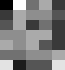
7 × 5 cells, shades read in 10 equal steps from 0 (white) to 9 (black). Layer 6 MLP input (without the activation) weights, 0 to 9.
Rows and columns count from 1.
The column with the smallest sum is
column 2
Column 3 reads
5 4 7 3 3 4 6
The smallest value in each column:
1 0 3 3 1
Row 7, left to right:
1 8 6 6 1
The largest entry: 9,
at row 1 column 1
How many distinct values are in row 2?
4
